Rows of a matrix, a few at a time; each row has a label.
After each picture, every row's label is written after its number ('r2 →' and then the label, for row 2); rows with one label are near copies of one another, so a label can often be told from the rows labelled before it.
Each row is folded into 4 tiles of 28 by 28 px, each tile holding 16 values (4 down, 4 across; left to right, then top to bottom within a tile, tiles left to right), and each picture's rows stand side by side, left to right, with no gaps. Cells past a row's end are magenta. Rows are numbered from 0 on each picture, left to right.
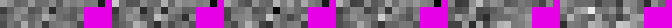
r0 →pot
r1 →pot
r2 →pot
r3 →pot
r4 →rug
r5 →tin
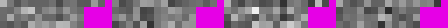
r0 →tin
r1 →rug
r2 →tin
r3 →pot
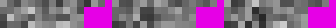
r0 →tin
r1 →rug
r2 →rug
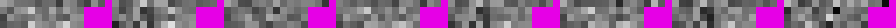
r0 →tin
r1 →rug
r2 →pot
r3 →tin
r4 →rug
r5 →tin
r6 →rug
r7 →pot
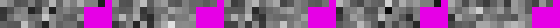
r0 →pot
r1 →rug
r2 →rug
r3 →pot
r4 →tin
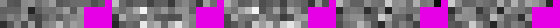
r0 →rug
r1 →tin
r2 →tin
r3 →pot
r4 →pot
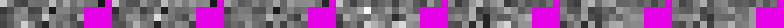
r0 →pot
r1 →pot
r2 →pot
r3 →tin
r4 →rug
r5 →rug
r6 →rug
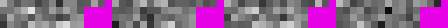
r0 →tin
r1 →rug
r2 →tin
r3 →pot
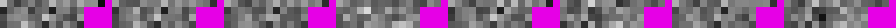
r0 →pot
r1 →pot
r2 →pot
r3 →tin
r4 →pot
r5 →rug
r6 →pot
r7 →rug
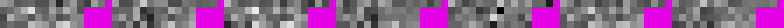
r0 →tin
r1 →rug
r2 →tin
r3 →rug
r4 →pot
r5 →tin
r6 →rug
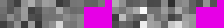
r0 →rug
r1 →tin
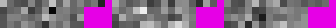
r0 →pot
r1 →tin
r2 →rug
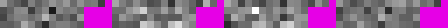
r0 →pot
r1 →tin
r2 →tin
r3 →pot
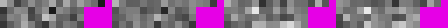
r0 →pot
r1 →pot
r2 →tin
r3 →tin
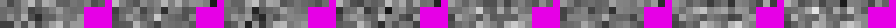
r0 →rug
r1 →pot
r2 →rug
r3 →pot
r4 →tin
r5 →pot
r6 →tin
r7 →tin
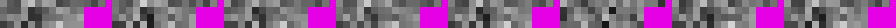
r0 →rug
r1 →rug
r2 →rug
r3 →rug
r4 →rug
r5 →pot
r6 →rug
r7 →rug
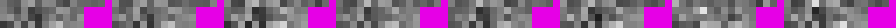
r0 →rug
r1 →rug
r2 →rug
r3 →rug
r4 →rug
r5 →rug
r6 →tin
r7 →rug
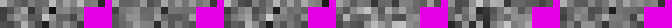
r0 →pot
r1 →pot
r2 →pot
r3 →tin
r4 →rug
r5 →pot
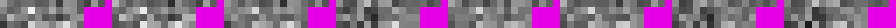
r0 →tin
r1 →tin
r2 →tin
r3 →rug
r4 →tin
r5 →tin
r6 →rug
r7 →rug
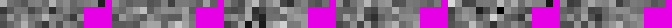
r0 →pot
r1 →tin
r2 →rug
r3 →rug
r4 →pot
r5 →rug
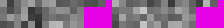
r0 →rug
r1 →tin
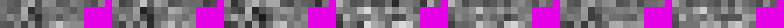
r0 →rug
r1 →rug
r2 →rug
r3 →tin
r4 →tin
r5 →rug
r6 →tin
